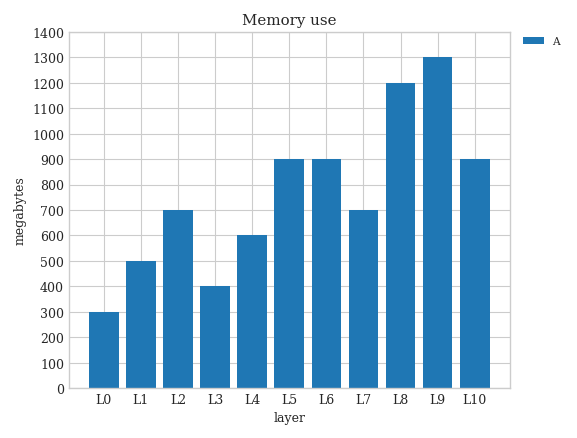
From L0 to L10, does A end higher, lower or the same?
higher
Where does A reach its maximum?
L9
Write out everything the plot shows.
Title: Memory use
x-axis: layer, ticks L0 L1 L2 L3 L4 L5 L6 L7 L8 L9 L10
y-axis: megabytes, ticks 0 100 200 300 400 500 600 700 800 900 1000 1100 1200 1300 1400
Legend: A
Values:
A: 300 500 700 400 600 900 900 700 1200 1300 900
